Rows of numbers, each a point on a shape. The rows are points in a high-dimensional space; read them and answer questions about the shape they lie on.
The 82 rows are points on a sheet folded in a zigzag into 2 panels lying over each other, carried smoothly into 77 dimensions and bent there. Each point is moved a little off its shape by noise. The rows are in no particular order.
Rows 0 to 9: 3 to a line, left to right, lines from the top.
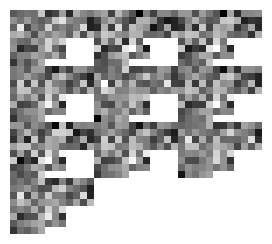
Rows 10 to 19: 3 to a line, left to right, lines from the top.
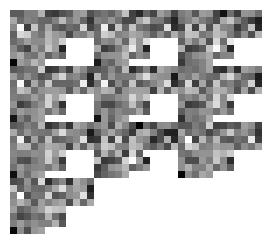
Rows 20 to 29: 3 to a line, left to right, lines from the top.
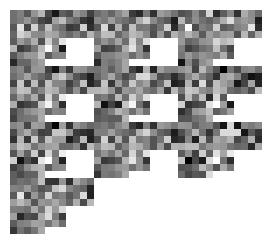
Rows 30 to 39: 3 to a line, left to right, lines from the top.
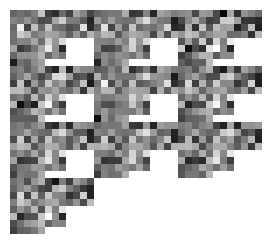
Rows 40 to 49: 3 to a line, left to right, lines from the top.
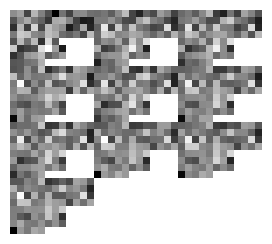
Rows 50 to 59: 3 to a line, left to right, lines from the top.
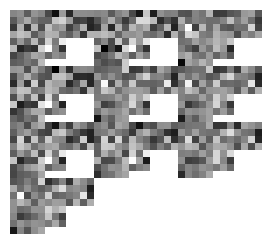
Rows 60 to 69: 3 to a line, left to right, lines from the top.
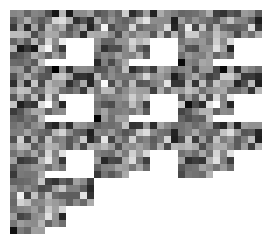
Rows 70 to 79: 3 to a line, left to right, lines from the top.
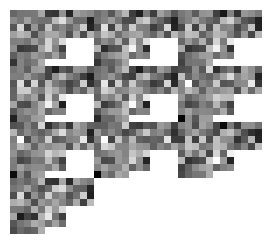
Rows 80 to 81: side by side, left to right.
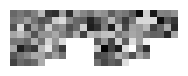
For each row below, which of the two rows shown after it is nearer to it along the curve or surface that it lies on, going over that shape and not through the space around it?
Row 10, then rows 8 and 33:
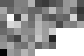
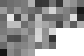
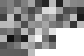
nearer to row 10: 8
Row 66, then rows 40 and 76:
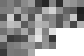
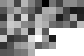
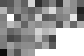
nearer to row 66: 40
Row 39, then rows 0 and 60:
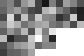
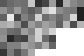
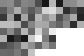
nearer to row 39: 0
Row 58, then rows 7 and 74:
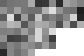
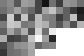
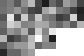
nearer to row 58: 7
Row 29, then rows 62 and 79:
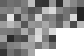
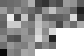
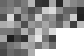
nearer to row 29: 79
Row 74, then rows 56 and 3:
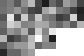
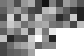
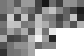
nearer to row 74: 56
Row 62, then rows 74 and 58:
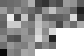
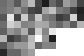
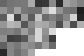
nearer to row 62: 58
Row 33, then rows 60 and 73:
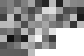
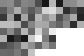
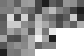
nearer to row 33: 60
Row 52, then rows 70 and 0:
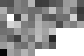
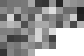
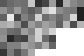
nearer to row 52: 70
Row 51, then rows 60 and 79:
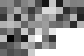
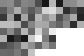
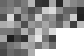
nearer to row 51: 79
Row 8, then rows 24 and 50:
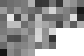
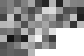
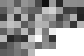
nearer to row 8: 50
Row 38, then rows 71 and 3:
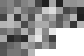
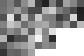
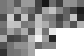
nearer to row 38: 3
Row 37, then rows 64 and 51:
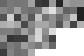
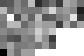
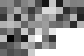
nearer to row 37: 64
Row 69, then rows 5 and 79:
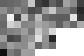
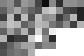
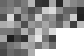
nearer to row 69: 79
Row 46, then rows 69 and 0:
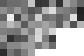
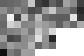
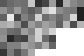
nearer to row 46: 0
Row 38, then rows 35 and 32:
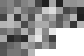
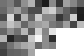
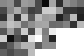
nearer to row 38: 32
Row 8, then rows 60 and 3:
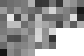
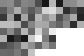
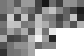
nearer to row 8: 3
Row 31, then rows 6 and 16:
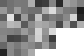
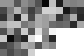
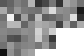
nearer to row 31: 16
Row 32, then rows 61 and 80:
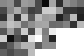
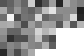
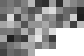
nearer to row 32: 80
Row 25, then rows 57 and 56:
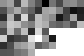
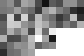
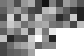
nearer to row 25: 57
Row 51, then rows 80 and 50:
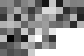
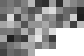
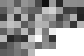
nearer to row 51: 80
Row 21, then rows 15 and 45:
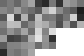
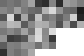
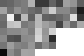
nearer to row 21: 15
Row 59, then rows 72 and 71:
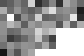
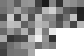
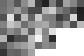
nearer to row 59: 71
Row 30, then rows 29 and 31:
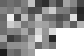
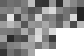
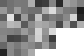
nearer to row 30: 29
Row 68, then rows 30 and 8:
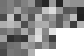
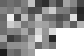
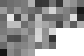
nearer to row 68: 8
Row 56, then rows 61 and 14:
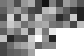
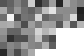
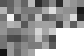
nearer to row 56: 61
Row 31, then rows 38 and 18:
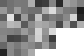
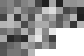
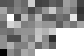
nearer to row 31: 38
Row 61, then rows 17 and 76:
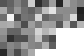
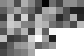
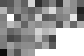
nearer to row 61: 76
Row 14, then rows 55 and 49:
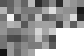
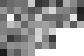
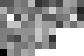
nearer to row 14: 49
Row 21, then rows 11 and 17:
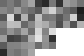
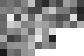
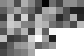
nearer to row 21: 17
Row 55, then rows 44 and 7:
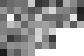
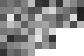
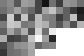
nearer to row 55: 44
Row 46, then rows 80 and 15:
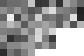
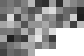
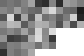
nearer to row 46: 80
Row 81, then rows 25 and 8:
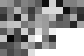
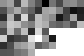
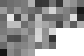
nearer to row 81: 25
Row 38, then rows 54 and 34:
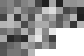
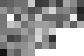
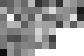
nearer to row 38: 34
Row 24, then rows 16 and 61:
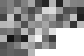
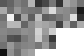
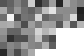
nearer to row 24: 61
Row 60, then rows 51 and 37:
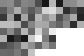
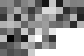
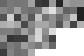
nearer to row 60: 37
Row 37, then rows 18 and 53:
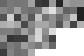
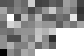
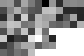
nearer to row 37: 53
